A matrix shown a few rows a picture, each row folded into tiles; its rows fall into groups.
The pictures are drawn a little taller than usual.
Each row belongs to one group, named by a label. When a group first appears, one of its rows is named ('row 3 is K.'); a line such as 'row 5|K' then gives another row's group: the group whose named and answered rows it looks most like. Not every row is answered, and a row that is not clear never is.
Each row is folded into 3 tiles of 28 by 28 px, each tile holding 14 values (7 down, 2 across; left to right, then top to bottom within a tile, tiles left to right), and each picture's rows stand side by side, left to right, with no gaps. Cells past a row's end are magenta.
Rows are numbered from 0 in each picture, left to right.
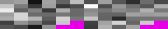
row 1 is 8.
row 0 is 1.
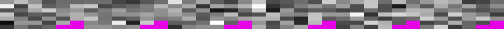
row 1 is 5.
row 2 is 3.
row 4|8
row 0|8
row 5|3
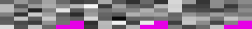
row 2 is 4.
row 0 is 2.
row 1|8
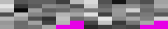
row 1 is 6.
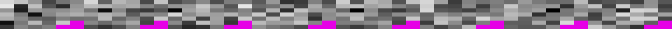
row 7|2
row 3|2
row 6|1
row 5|4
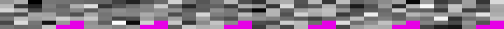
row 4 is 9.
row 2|9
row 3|8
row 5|6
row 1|5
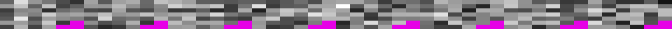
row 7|2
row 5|1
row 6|3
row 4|8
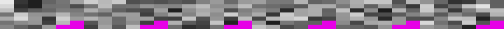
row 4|1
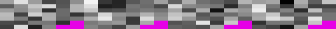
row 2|1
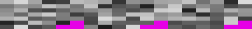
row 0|3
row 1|4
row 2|1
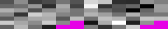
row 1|4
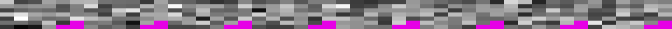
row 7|9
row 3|6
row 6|4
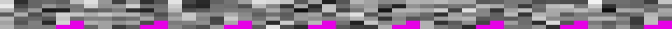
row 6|2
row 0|5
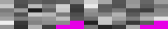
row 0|2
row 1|4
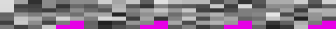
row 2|3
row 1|1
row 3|1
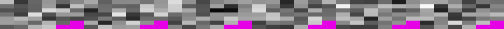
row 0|9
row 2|4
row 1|9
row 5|8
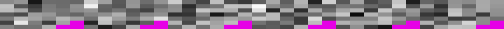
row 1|4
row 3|1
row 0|4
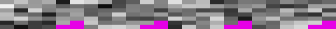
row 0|1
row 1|9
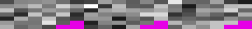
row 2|9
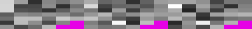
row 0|4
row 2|8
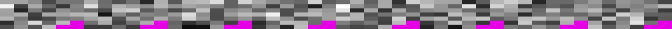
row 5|3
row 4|1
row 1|6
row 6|4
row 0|8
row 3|8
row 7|2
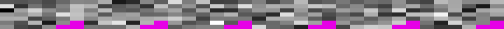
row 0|5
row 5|1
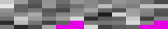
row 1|2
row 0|4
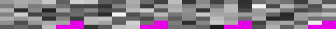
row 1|9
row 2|2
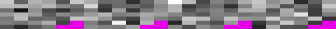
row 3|3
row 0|6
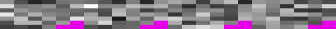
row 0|6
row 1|6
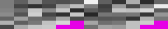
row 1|9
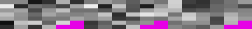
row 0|8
